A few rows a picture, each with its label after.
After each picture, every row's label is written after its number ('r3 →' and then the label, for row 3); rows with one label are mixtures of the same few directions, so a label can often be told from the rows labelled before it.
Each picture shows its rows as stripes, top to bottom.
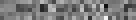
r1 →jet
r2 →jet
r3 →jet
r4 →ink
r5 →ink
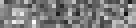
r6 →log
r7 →jet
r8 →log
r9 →log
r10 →jet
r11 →log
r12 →log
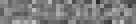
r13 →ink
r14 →jet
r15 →log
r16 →log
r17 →jet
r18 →log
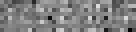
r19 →log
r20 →ink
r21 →jet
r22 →log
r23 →ink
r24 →jet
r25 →ink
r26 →jet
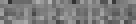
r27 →ink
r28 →jet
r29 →log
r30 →log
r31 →jet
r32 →log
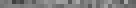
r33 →log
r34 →ink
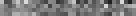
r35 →log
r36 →jet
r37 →log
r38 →log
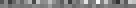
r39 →ink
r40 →ink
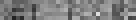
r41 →log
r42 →log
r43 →log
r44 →ink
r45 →log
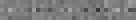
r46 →jet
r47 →jet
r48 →ink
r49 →jet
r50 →ink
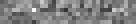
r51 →jet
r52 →jet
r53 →log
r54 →log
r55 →ink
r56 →log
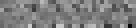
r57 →jet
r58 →log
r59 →log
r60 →log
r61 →log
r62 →jet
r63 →jet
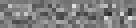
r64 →jet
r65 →ink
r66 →jet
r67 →log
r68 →jet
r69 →log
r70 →jet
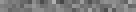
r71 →jet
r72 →log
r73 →ink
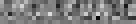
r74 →log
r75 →log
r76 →log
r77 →ink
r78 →ink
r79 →jet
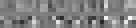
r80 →jet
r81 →jet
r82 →jet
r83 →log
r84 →jet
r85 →log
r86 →log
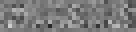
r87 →jet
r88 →log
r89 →log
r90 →log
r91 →log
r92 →jet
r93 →ink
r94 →jet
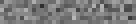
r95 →log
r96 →jet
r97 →log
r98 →ink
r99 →log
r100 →jet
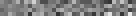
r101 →log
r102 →jet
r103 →jet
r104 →jet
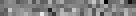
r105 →jet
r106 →ink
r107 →ink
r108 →jet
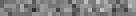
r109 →ink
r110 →log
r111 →log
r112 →ink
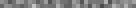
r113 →jet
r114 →log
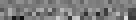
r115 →jet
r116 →log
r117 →jet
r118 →ink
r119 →log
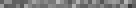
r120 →log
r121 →log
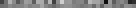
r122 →jet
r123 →jet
